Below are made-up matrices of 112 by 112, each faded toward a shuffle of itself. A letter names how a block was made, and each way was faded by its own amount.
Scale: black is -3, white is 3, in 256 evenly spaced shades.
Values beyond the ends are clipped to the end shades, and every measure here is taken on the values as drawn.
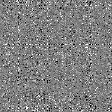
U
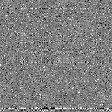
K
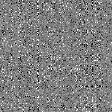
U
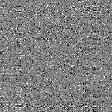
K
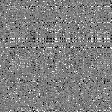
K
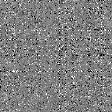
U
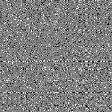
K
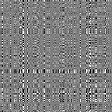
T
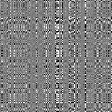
T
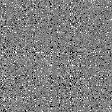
U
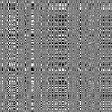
T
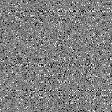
K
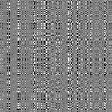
T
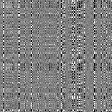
T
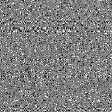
K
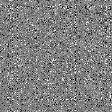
U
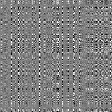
T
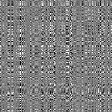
T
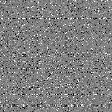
K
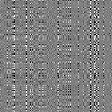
T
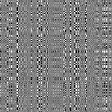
T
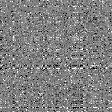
K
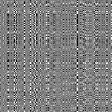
T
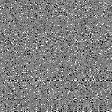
K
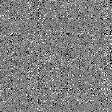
U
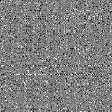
K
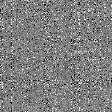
U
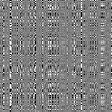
T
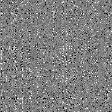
U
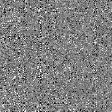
U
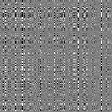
T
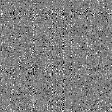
U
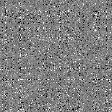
U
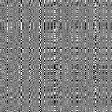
T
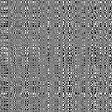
T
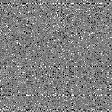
K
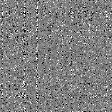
U
